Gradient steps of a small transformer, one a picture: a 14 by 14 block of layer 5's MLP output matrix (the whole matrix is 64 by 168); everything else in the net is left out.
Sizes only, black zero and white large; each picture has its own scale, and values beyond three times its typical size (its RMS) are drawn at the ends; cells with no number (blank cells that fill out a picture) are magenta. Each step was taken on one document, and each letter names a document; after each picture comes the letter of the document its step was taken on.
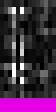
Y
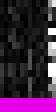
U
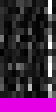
U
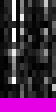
Y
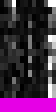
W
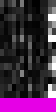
W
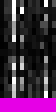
Y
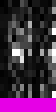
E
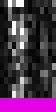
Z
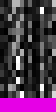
E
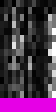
W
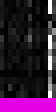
U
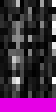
E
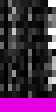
U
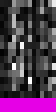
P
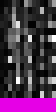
E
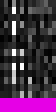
Y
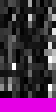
U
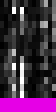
Y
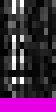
Y
